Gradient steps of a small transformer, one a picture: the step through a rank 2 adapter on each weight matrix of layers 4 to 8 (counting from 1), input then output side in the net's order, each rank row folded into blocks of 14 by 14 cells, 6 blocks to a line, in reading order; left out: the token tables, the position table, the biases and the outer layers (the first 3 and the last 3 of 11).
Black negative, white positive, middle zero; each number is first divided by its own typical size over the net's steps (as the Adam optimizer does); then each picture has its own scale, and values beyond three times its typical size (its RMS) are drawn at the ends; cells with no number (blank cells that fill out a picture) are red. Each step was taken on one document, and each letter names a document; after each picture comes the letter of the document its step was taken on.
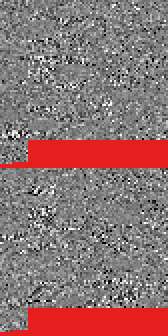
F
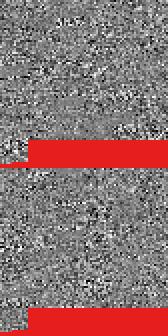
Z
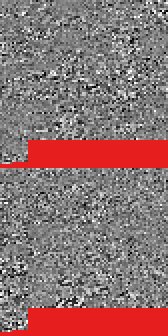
Z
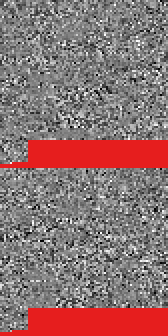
Z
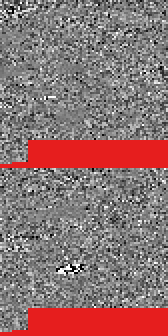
Z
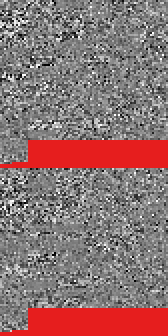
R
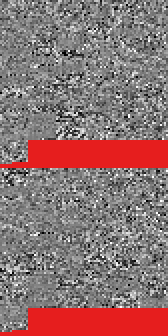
R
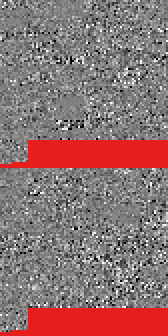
F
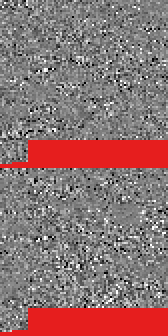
F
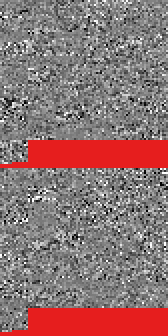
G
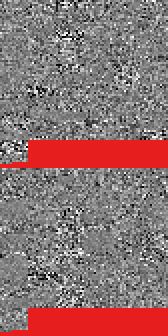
G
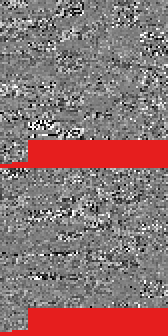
R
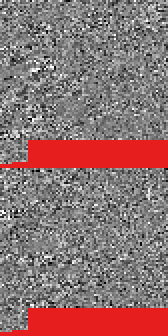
Z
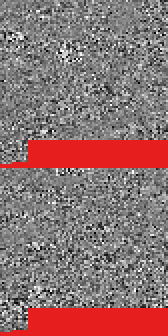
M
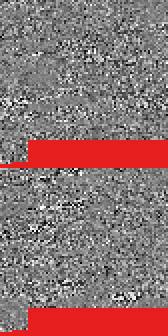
M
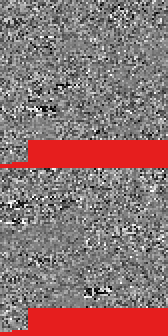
R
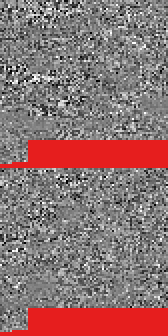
R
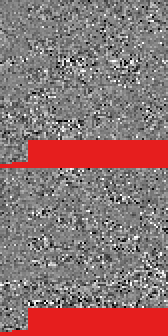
F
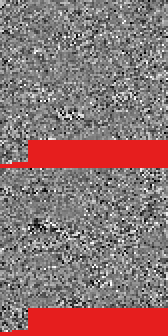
Z
